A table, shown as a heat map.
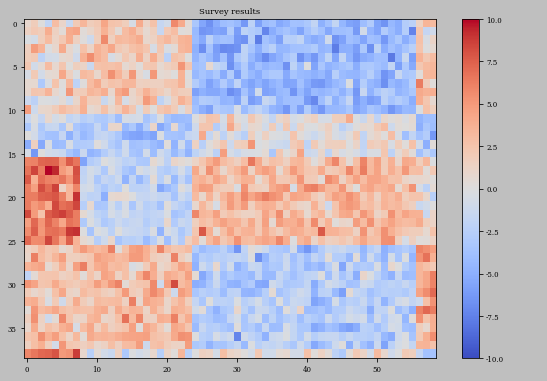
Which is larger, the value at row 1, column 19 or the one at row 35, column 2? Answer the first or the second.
the second
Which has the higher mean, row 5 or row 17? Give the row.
17
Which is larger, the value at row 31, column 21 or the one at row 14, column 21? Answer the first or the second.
the first
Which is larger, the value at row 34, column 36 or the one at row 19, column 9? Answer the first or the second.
the second
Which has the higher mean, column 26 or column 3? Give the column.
3
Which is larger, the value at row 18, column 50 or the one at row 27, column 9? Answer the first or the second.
the first
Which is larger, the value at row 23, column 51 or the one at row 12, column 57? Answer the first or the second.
the first
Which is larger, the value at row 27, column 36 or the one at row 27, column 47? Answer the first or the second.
the second
